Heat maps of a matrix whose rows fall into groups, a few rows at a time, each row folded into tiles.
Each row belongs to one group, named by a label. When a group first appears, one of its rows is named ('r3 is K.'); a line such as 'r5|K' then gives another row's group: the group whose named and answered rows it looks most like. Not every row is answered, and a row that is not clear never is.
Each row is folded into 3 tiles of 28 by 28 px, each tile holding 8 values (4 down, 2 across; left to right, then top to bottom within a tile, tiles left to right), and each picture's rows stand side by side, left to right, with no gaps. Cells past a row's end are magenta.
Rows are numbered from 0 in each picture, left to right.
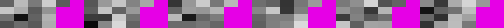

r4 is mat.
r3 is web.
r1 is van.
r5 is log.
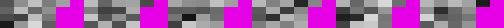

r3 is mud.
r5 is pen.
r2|log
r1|pen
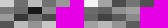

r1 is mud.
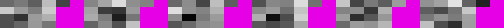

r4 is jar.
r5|mat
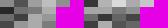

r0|log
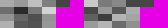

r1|mud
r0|mat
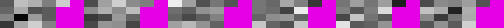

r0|van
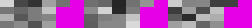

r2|mud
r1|web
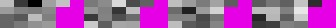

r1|mat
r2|mat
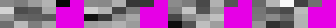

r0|pen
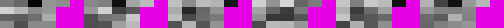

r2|pen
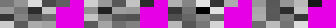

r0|mat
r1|pen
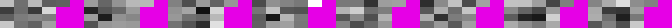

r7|pen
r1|log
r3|van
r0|mat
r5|van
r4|web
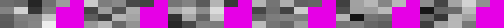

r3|mat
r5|log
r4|van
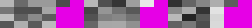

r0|pen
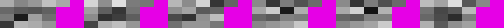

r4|jar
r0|log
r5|mat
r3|jar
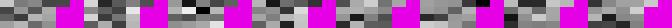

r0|mud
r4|van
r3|jar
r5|mud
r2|jar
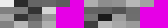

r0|jar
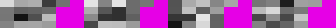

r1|pen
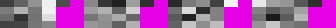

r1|jar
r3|mud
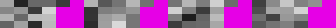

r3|van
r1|log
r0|jar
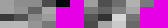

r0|mud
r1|log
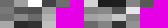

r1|jar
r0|mat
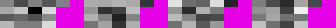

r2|pen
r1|pen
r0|jar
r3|jar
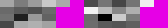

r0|log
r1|van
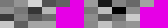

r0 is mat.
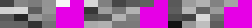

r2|van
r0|van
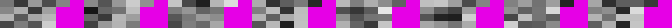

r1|log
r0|jar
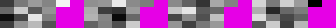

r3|pen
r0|van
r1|pen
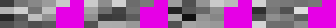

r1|pen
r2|log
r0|van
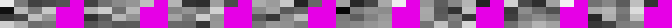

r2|jar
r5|pen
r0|mud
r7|web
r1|van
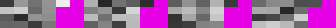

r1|jar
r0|van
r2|web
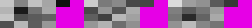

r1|mud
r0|pen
